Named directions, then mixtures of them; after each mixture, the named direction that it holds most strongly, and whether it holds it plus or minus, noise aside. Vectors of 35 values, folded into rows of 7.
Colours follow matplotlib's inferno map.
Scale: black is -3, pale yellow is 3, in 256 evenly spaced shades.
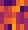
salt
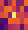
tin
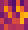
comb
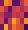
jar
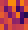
comb, minus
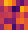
salt, minus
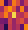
tin, plus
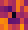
tin, minus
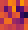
comb, minus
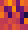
comb, minus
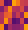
jar, minus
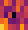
tin, minus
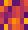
jar, plus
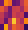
jar, plus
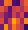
jar, plus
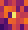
tin, plus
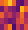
salt, minus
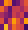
jar, plus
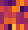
salt, plus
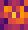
tin, plus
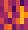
comb, plus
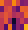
jar, minus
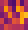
comb, plus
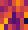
jar, minus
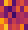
tin, minus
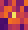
tin, plus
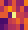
tin, plus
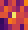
tin, plus
